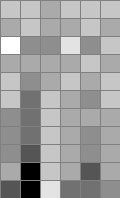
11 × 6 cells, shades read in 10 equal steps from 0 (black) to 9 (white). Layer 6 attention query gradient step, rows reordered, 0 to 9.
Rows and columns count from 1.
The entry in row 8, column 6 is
6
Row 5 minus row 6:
0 1 -1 1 1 0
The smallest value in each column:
3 0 5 4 3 5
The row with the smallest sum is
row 11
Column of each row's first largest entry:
1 2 1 5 1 1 3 3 3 3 3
